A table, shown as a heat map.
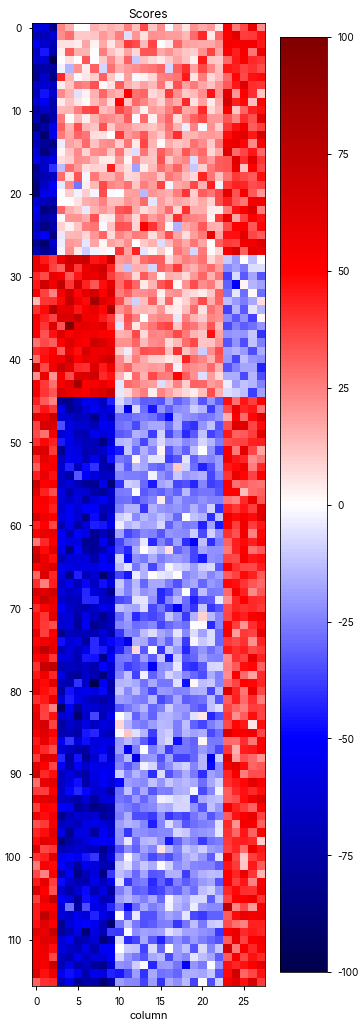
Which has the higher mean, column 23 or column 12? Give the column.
23
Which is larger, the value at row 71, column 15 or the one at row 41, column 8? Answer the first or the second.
the second
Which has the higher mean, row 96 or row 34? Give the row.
34
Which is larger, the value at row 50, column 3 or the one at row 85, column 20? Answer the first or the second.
the second
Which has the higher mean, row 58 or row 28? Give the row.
28
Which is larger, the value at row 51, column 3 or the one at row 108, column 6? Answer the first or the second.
the second
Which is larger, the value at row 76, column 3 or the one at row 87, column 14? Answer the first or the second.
the second
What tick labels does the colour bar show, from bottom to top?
-100, -75, -50, -25, 0, 25, 50, 75, 100
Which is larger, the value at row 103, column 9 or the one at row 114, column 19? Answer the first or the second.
the second
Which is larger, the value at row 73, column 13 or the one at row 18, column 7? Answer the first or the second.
the second
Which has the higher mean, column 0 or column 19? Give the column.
0
